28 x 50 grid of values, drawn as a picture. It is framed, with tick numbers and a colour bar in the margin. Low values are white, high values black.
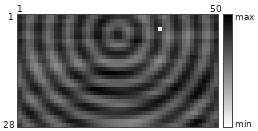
A single lone cell is far lower than the cells round it. No single row or column stands out from its neighbours. Rings spread out from the top middle. On average the colour sits 70% of the way up the scale.
